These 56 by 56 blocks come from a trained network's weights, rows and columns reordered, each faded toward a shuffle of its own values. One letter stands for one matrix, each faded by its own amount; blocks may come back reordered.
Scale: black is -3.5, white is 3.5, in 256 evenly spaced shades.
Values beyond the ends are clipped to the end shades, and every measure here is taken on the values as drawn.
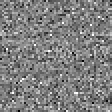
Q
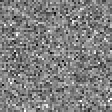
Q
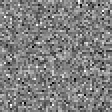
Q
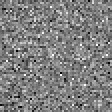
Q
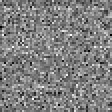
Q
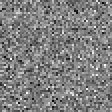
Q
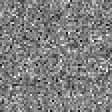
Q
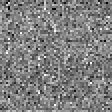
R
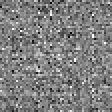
R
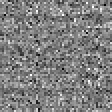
R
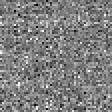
R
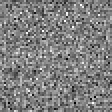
Q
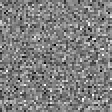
Q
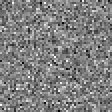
Q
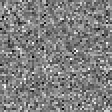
Q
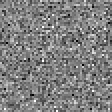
Q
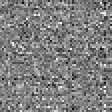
R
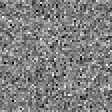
Q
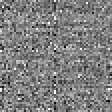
R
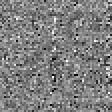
R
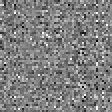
R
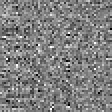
R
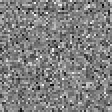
Q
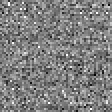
Q
